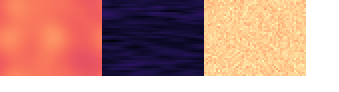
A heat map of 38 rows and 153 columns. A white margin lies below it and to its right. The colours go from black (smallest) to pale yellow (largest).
The table splits into one row of 3 panels. Panel 1,1: high, smooth, faint in contrast. Panel 1,2: very low, streaked across, faint in contrast. Panel 1,3: very high, fine-grained, faint in contrast.
